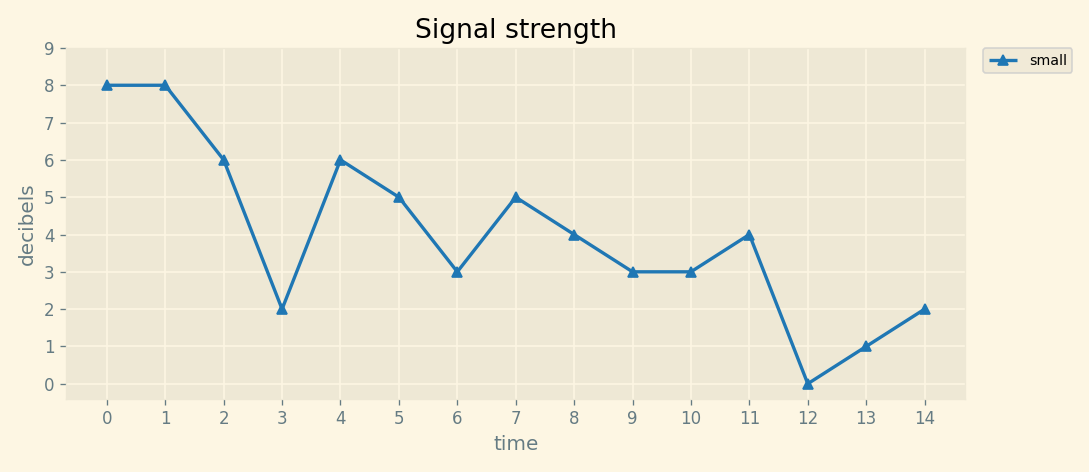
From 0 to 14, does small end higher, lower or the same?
lower
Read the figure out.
Title: Signal strength
x-axis: time, ticks 0 1 2 3 4 5 6 7 8 9 10 11 12 13 14
y-axis: decibels, ticks 0 1 2 3 4 5 6 7 8 9
Legend: small
Values:
small: 8 8 6 2 6 5 3 5 4 3 3 4 0 1 2
